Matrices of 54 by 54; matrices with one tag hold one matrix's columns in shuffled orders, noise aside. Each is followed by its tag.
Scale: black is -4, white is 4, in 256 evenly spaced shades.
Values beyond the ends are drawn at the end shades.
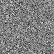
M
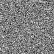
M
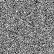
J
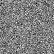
M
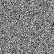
M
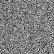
J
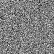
J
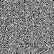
J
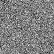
J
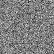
J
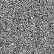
J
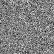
M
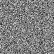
M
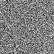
J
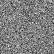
M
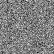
J
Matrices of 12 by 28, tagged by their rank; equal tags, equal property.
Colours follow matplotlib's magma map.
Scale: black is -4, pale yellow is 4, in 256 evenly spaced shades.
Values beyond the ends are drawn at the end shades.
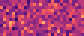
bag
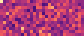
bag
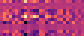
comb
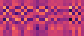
comb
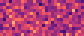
bag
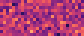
bag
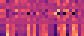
comb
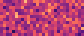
bag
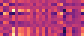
comb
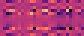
comb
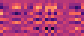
comb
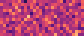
bag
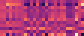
comb
